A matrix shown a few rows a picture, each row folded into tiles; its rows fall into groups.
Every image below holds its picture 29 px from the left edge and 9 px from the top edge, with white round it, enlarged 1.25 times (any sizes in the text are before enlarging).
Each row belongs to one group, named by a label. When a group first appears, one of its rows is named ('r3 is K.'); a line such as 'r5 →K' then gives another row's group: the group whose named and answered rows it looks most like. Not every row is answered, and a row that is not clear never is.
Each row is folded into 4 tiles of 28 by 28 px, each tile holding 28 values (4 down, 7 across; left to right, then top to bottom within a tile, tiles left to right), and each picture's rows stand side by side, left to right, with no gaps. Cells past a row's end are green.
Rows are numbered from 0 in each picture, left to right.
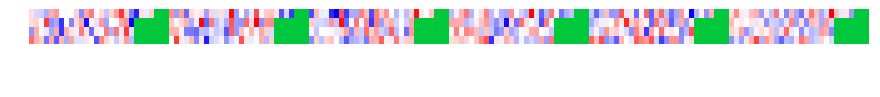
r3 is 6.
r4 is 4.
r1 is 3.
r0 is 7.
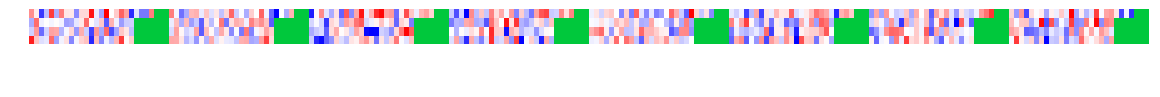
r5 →7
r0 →7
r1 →7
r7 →3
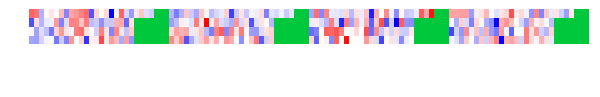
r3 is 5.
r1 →4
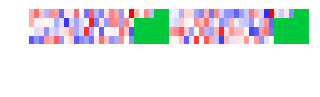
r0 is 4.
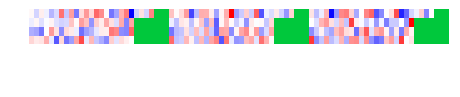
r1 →5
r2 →5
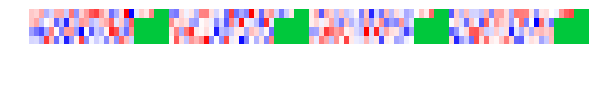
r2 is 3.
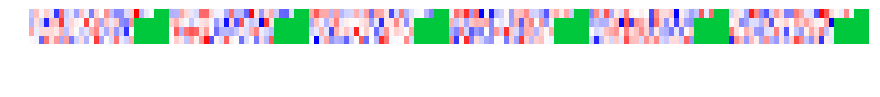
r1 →6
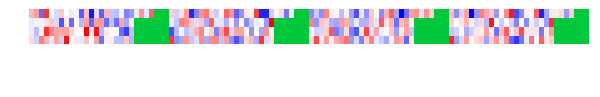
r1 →5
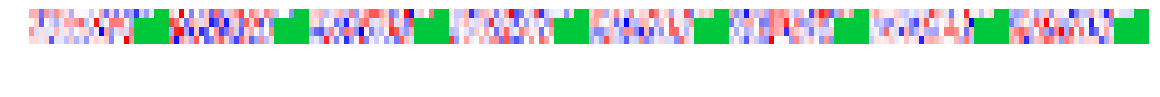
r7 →4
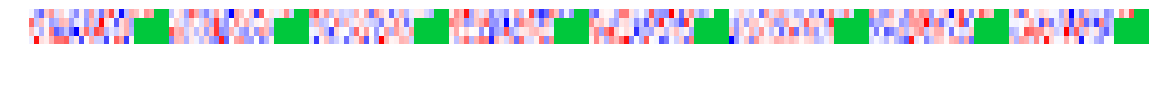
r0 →6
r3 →6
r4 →6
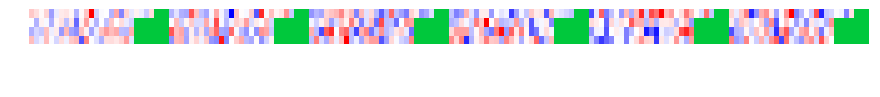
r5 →5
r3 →4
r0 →5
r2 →6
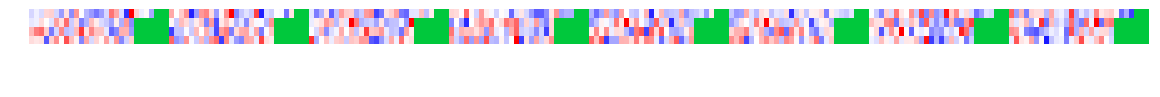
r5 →4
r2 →5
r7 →3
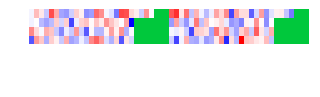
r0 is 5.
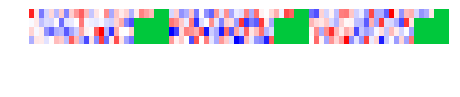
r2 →6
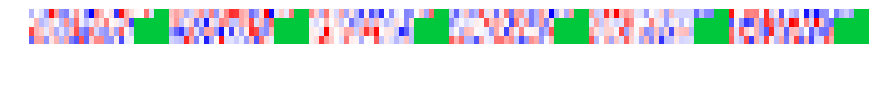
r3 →4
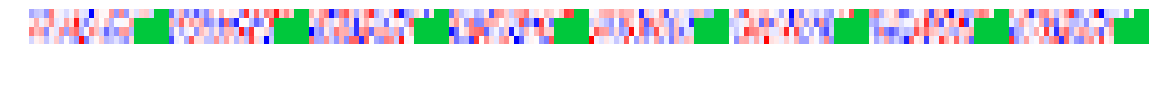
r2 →5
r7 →5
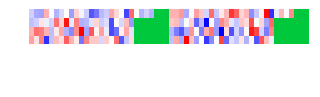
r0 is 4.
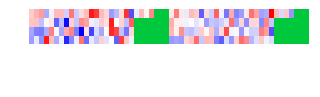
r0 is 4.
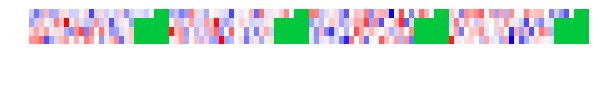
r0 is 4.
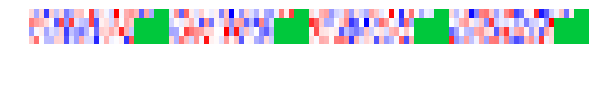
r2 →6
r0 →3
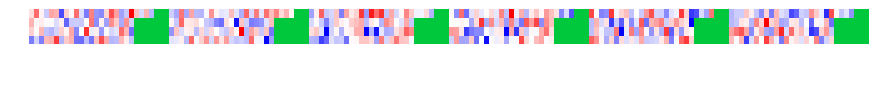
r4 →7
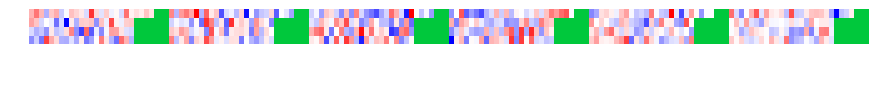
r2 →4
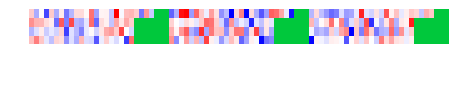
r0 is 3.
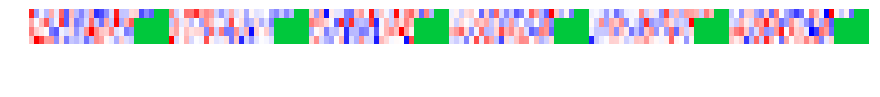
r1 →7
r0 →3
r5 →4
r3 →4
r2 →3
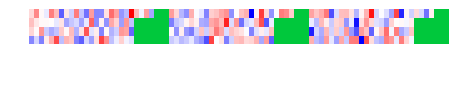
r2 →5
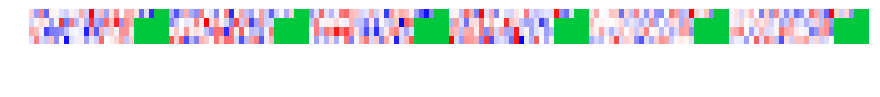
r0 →3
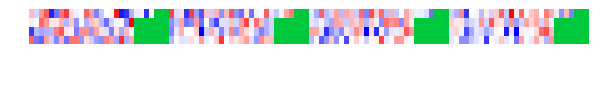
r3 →3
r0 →5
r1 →7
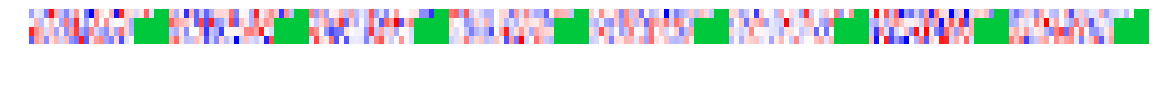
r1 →3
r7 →4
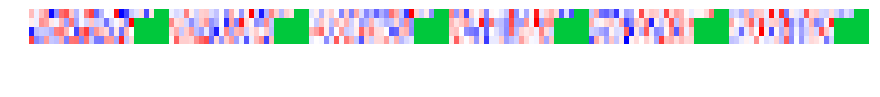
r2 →4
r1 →6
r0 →5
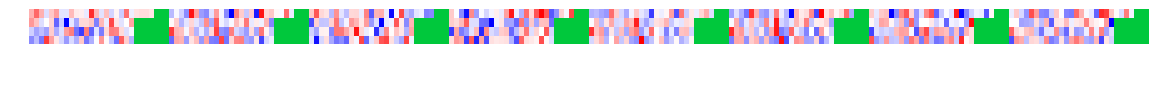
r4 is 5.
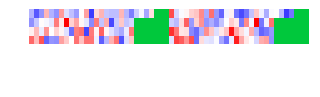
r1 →3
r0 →4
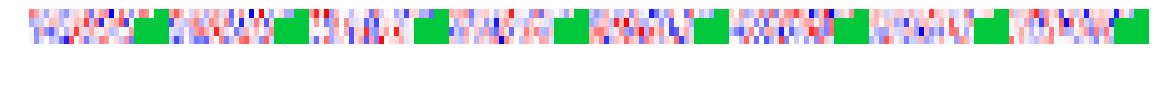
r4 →4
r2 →6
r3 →5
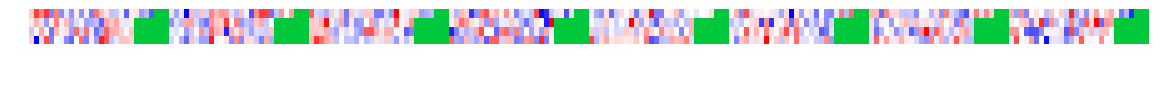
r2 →3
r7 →3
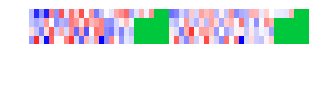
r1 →6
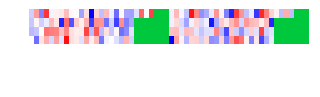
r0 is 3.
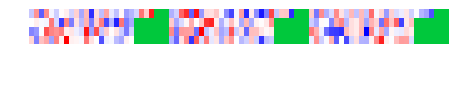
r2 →3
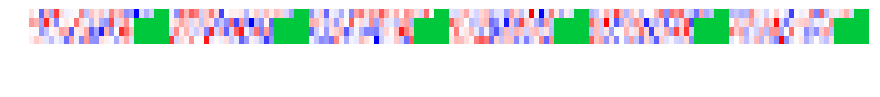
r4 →7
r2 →3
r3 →6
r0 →7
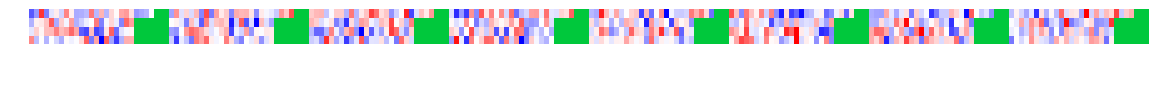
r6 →4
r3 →6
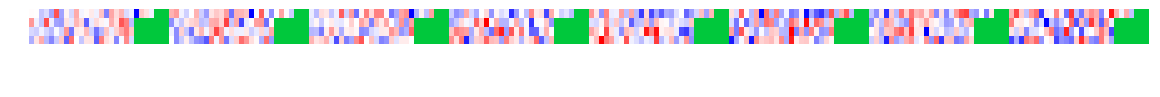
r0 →7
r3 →4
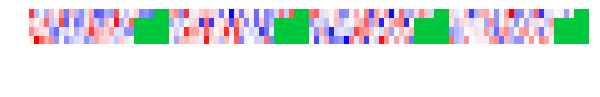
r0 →3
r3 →5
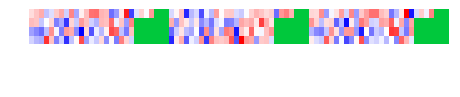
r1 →7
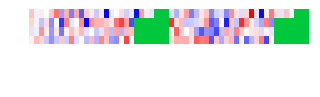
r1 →6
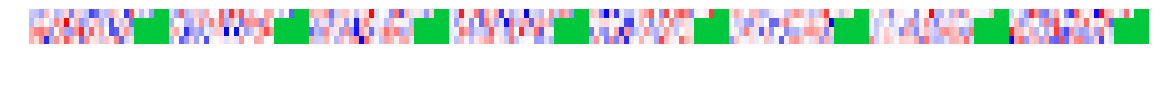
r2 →5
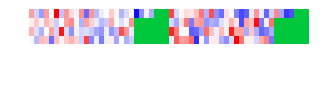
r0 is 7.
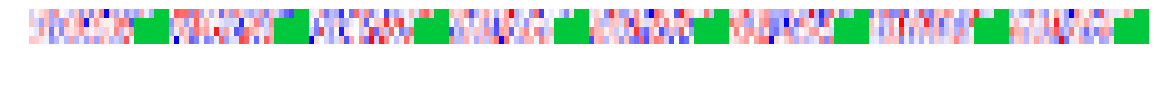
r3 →5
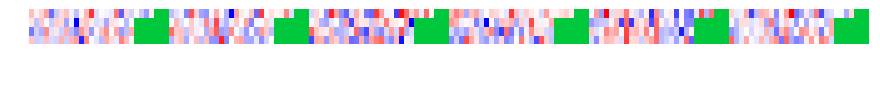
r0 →5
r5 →5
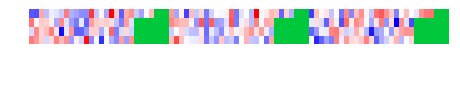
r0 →6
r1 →3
